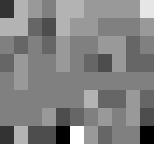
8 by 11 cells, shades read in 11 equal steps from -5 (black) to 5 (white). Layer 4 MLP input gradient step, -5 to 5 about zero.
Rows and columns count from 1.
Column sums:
-5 7 -2 -4 -1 7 4 -1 2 1 -4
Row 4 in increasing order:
-2 -1 -1 -1 -1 0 0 0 1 1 1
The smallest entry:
-5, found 2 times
